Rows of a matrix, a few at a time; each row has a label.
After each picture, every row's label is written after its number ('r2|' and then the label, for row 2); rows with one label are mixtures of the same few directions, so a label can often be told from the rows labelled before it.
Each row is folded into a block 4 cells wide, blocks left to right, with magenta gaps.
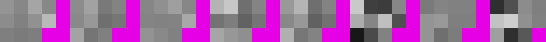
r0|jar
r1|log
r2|jar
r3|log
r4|log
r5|jar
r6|log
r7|log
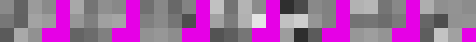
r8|log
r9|jar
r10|jar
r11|jar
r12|log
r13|log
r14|log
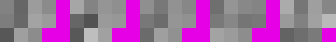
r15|log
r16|log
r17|log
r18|jar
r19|jar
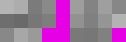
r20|log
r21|jar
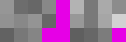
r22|jar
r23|jar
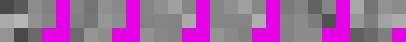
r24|log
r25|log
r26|jar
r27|jar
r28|jar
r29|jar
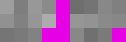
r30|jar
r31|log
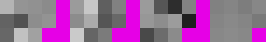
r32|log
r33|log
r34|jar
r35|jar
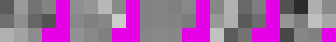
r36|jar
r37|jar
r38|jar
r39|log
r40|log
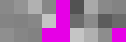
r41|jar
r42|jar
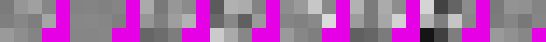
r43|jar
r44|jar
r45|jar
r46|jar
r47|jar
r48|jar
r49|jar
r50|jar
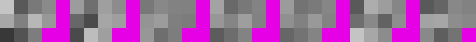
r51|jar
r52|log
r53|log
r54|jar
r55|jar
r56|jar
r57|log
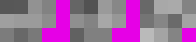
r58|log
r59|log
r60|jar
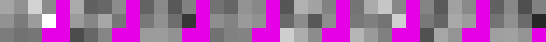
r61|jar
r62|jar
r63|jar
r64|log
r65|jar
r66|jar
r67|log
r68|jar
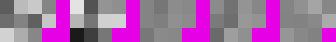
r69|jar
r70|jar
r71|log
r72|log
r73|jar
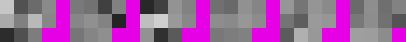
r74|jar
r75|jar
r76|log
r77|log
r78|log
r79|jar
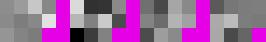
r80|jar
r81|jar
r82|log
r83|log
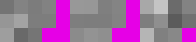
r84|log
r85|log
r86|log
